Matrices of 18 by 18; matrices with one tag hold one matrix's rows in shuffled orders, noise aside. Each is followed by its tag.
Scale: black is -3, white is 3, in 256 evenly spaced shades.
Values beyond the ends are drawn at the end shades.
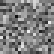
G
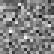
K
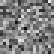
G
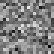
G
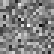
G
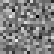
K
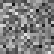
K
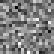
G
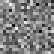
K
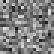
G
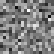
G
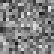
G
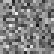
K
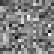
G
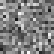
G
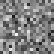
K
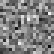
G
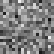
G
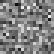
G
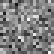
G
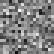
G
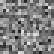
G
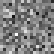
K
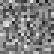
K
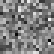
G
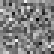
K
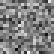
G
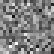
K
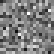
G
